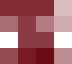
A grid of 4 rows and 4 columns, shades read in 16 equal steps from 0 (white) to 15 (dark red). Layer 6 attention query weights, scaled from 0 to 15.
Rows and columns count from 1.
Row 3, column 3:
12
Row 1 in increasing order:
4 13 13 13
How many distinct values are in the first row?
2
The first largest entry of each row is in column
1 2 2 3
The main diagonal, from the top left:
13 12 12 7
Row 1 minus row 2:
4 1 5 -1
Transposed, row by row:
13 9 0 11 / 13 12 12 14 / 13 8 12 15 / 4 5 0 7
